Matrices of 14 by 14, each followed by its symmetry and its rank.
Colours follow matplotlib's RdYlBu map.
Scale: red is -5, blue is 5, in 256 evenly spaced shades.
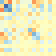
symmetric, rank three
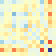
symmetric, rank three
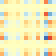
neither, rank one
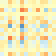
neither, rank two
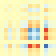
symmetric, rank one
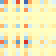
neither, rank one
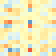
neither, rank two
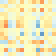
neither, rank two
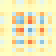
symmetric, rank one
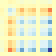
symmetric, rank one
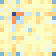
symmetric, rank three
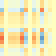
neither, rank one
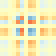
symmetric, rank one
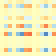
neither, rank one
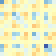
symmetric, rank three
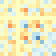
symmetric, rank three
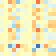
neither, rank two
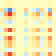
neither, rank one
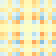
symmetric, rank one
